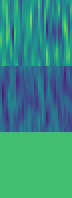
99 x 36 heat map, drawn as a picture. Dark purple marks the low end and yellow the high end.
The table splits into 3 rows of 1 panel. Panel 1,1: middling, streaked downward, strong in contrast. Panel 2,1: low, streaked downward. Panel 3,1: high, flat.
